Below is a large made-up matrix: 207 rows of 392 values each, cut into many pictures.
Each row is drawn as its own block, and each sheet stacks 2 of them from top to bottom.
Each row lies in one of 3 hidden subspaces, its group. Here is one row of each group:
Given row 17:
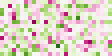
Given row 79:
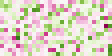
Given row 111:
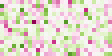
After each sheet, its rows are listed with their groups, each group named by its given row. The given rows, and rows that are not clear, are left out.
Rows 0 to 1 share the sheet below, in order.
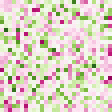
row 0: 79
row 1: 17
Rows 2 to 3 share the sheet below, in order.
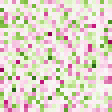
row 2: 111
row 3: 17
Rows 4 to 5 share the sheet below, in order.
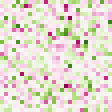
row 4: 17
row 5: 79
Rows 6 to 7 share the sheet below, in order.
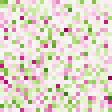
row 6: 79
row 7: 111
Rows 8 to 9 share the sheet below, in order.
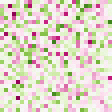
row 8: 17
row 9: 17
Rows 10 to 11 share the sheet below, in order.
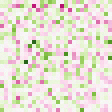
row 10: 17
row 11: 17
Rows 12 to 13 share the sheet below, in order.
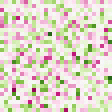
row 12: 111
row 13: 17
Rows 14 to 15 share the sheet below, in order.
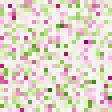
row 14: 17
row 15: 111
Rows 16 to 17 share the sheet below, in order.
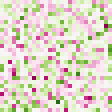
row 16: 79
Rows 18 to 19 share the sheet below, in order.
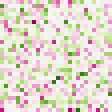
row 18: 111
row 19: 79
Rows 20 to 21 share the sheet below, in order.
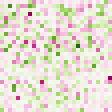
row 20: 17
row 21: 17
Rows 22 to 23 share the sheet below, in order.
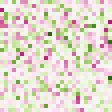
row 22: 111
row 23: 17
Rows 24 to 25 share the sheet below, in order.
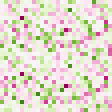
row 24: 79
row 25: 79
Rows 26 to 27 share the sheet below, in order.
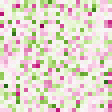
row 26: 17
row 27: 79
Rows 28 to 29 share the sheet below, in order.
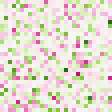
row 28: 17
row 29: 17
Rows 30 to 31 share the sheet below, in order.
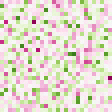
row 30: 111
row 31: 17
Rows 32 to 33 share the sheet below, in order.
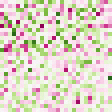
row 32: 17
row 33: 17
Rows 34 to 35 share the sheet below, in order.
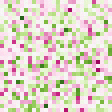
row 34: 79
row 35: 17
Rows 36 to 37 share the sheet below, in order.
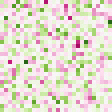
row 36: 17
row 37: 17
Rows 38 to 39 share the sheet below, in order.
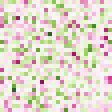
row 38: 111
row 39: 17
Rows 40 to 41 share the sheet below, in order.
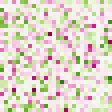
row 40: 111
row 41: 17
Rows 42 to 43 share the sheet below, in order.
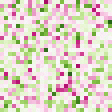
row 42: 17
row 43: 17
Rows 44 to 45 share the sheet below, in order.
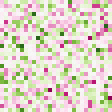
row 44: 79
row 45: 111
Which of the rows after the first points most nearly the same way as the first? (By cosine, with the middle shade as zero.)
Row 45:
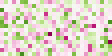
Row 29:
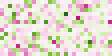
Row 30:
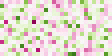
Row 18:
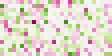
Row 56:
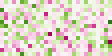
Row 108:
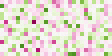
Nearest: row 56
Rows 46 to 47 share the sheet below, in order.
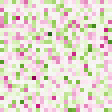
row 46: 111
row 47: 111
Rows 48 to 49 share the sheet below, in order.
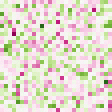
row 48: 17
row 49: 79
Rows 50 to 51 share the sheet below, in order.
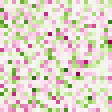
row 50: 111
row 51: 17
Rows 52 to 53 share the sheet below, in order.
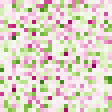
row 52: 17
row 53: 17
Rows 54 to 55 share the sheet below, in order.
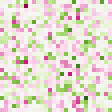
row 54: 17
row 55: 17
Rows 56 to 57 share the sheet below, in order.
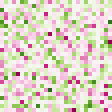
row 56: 111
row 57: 111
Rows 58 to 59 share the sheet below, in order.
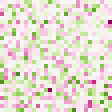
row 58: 17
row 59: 111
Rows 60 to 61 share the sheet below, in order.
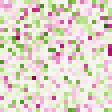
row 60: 79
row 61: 111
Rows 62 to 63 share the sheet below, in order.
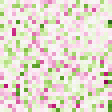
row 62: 17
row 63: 79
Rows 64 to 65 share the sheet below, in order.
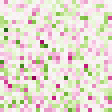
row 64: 79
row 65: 111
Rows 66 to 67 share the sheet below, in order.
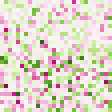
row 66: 79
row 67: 79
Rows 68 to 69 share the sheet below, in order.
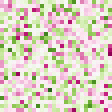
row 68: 79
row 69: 111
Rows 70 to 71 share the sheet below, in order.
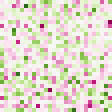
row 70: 17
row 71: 111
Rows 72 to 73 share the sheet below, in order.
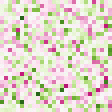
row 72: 79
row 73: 79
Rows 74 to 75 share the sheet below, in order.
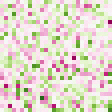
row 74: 17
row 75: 79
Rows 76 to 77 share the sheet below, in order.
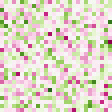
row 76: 111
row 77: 111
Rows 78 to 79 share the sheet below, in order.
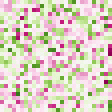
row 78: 79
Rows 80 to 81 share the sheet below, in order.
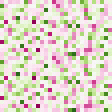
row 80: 111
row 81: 111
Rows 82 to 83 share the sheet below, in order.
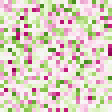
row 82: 79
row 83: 17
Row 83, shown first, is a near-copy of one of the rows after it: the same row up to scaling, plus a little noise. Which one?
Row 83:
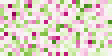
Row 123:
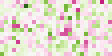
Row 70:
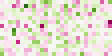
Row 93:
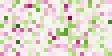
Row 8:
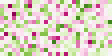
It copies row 8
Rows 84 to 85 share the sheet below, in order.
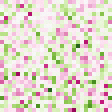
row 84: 17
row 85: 111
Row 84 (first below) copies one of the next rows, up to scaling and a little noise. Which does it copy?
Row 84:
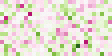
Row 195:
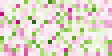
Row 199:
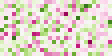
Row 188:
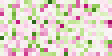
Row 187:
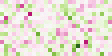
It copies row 187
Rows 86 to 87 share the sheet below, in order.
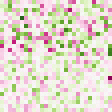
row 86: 79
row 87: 17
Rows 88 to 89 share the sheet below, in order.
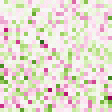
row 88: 79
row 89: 111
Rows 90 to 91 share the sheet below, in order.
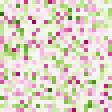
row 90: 17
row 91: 111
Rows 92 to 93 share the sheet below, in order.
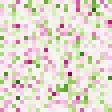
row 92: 17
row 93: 17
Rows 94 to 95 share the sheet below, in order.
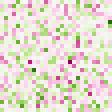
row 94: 17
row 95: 79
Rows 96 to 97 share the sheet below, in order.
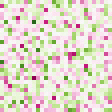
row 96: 111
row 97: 111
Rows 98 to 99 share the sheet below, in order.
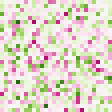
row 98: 17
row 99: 17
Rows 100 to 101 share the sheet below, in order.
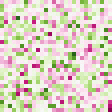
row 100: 111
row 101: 79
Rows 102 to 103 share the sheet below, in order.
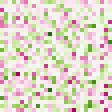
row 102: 111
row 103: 111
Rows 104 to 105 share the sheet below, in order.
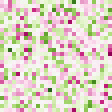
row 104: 79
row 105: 111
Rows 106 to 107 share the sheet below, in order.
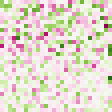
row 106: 79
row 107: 17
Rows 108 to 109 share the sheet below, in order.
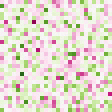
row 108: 111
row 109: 79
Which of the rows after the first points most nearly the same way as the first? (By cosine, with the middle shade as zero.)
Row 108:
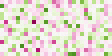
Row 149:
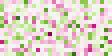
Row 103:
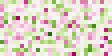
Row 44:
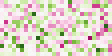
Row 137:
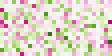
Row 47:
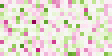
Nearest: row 47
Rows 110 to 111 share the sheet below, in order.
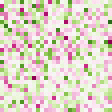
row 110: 111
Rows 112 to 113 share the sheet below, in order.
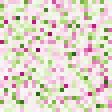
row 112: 111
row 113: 79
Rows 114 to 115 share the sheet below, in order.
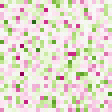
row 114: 111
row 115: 79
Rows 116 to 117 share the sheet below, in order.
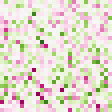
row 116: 79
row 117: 79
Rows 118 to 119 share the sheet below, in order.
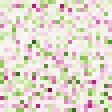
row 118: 17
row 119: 111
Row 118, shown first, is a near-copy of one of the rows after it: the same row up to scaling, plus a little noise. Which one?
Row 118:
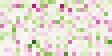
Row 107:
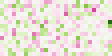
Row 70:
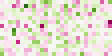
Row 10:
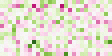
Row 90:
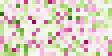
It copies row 10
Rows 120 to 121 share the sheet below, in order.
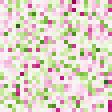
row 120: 79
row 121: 79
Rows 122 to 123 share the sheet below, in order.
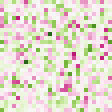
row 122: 111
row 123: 17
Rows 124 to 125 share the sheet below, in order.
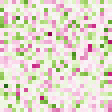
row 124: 111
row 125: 79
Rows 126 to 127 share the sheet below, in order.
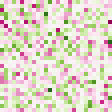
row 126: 111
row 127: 111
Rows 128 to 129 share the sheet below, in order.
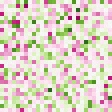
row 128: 17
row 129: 111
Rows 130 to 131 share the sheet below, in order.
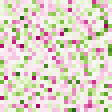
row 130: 79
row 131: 111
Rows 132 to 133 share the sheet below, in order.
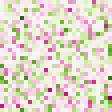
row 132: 79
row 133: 111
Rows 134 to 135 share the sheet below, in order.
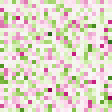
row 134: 111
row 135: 111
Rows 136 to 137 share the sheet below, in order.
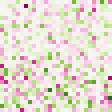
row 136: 17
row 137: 111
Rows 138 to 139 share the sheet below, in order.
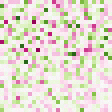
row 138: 111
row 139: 17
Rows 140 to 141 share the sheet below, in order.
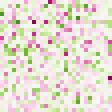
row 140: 17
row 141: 17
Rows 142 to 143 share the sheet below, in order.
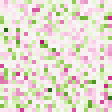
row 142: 79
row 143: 111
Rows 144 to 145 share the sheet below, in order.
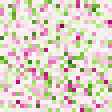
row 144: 17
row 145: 79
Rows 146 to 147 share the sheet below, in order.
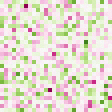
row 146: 17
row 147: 111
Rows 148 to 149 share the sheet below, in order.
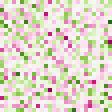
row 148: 111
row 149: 111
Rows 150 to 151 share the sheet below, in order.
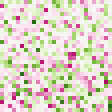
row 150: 111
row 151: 79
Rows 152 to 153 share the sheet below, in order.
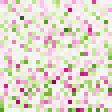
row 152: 79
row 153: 79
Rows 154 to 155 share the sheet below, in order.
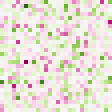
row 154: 17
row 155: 17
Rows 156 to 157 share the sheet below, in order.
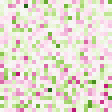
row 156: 17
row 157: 111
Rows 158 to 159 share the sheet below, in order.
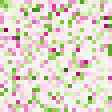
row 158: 79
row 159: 17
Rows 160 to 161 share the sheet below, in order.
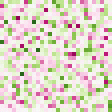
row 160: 111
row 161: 79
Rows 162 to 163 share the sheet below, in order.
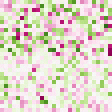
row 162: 79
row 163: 79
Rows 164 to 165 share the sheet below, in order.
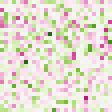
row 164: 111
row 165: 17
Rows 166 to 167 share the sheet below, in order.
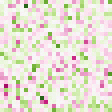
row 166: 17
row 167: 79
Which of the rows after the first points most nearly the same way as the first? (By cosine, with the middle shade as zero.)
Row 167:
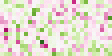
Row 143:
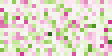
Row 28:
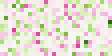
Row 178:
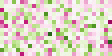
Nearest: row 28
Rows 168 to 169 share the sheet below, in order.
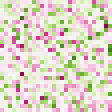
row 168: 79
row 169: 79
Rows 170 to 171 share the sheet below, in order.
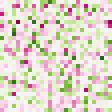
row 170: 17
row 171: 17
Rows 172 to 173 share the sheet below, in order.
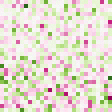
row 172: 17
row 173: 111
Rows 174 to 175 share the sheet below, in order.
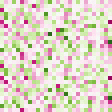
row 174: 111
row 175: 111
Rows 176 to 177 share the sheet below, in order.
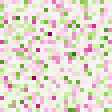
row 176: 111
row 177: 111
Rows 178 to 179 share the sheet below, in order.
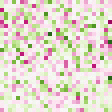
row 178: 111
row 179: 17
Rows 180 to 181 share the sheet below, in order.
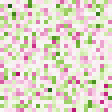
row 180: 17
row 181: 111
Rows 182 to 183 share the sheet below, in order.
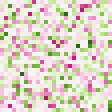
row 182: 17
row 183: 79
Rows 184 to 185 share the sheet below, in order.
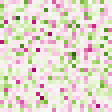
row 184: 111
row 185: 79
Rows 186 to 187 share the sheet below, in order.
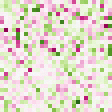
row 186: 79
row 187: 17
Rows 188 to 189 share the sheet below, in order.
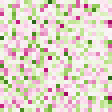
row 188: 17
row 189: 111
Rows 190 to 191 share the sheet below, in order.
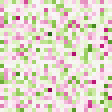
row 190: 111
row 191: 111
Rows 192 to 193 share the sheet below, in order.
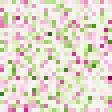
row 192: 111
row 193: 17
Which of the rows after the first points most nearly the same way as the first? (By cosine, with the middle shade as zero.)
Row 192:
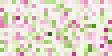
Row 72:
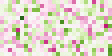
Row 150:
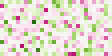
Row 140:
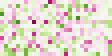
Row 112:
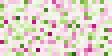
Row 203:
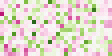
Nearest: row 150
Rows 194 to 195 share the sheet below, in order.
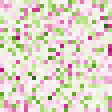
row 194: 79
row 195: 17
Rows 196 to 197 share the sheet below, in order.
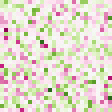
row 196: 79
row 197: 111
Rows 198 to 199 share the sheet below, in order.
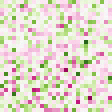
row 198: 17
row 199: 17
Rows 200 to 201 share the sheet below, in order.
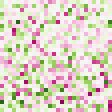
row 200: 17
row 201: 79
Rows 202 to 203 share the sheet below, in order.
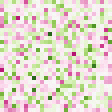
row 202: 111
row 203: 17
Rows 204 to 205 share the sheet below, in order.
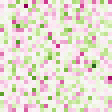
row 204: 17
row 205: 17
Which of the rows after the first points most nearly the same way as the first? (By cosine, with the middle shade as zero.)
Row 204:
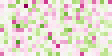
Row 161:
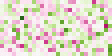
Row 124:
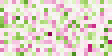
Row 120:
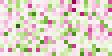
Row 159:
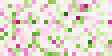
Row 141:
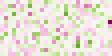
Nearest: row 159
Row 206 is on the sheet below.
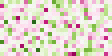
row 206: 111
